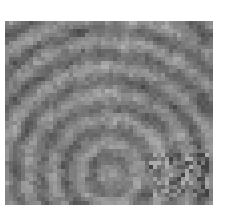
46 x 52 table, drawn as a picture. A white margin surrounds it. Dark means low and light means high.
Slope: none. Roughest part: bottom right. Grain: blotchy. Odd rows or columns: none. Odd patch: rougher, in the bottom right. Rings: centred on the bottom middle.
